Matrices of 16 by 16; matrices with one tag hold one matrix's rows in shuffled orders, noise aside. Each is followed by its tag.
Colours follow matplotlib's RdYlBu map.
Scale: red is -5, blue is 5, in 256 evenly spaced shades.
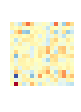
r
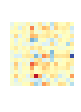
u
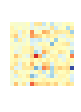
u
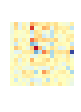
u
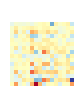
u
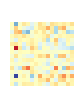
r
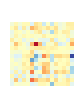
u
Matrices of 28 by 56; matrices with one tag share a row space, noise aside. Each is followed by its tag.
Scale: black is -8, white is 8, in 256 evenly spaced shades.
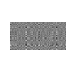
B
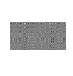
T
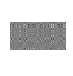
T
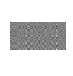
B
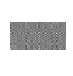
B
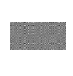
T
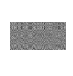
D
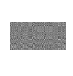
D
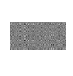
T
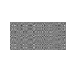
D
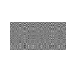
T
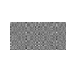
B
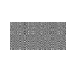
T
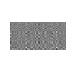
B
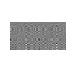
B
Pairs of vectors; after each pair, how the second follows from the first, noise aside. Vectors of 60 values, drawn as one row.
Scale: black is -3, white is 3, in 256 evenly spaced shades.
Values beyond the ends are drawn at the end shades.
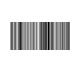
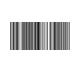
negated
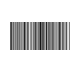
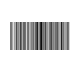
shuffled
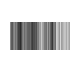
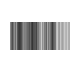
copied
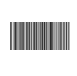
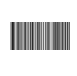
negated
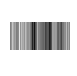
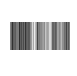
negated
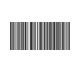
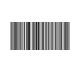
negated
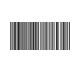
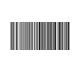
negated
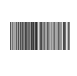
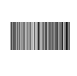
negated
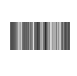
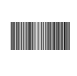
shuffled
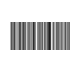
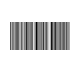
negated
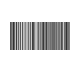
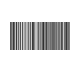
copied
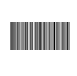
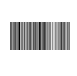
shuffled
